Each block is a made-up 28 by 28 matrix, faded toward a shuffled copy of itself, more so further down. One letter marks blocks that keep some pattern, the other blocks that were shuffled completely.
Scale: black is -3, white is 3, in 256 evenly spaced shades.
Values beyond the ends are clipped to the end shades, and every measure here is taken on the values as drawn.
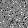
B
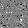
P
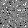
P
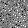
B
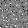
B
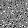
B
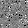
P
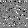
P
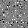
P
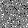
B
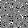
P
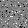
B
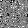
P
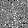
P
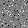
B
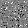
P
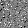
B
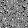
B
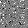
P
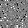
P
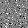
P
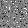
B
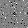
P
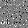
P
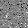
B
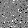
P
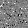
B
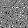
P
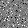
B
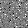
B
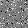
P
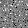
B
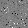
B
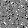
B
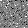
B
